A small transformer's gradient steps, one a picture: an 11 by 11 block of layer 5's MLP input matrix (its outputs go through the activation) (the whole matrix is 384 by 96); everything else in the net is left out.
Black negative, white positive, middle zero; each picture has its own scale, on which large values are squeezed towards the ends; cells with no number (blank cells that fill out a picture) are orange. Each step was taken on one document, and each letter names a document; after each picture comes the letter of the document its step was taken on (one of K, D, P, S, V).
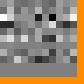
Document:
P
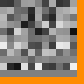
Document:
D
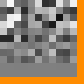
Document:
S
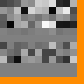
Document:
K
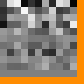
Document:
D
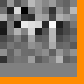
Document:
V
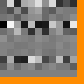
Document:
V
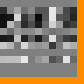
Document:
K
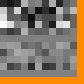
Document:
D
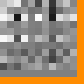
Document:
P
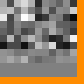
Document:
P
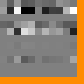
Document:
V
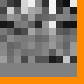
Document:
K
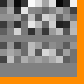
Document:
V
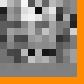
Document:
D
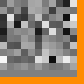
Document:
K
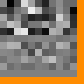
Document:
D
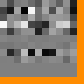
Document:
S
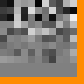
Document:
P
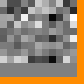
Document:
P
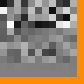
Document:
S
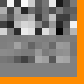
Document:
V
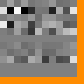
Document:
V
